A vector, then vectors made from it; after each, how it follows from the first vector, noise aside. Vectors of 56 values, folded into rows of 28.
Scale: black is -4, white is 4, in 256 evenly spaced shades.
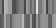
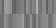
shrunk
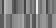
copied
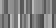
reversed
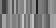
sign-scrambled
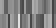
reversed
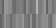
shrunk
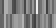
copied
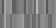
shrunk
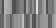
copied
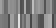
reversed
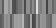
copied
